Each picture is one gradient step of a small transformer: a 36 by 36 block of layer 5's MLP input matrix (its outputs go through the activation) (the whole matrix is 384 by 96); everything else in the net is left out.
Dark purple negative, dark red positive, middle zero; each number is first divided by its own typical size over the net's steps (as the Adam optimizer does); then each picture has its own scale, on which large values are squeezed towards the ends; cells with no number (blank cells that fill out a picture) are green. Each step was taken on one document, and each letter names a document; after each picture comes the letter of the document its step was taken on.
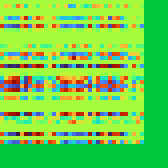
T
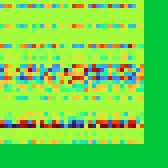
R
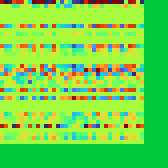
R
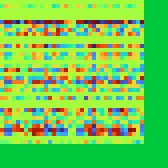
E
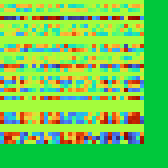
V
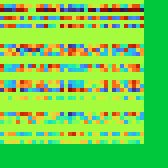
V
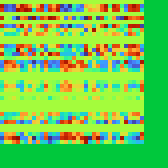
V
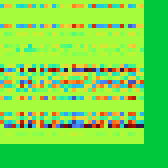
R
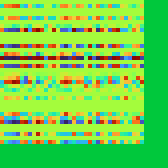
T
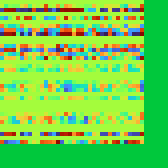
V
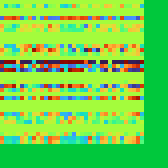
V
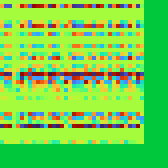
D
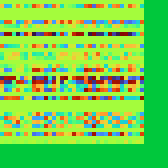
E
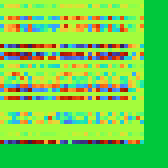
T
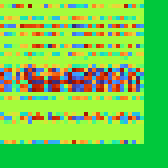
D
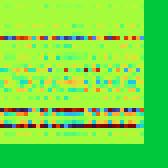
R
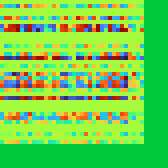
T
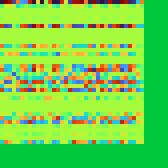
D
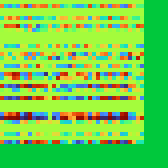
T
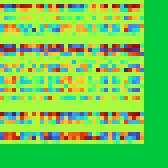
V
